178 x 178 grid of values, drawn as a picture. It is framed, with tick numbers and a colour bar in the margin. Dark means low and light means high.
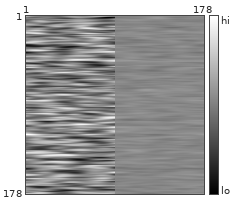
Histogram: heavy tails on both sides. Grain: streaks across. Mirror symmetry: none. Seam: vertical, 50% of the way across, the right part calmer.
